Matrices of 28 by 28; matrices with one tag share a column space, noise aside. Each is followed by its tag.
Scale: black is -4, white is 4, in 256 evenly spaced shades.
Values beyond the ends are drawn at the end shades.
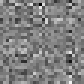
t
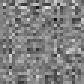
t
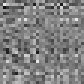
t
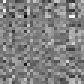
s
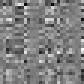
t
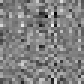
s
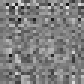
t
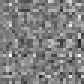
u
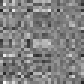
u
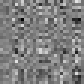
t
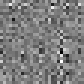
t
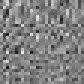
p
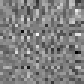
p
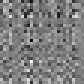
s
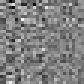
t
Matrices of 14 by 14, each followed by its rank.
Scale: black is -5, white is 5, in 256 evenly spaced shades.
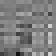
two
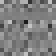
two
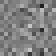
three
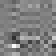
two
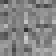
three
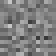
three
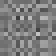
two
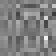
two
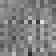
three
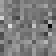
three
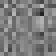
two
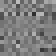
three
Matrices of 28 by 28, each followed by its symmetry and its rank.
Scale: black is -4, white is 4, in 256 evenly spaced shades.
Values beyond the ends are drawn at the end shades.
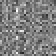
neither, rank five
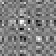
symmetric, rank three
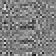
neither, rank five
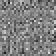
neither, rank five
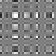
symmetric, rank one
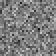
neither, full rank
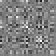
symmetric, rank three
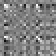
symmetric, rank three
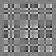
symmetric, rank one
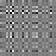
symmetric, rank one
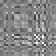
symmetric, rank three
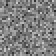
neither, full rank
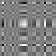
symmetric, rank one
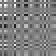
symmetric, rank one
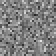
neither, full rank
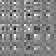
symmetric, rank three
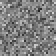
neither, full rank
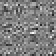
neither, rank five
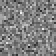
neither, full rank
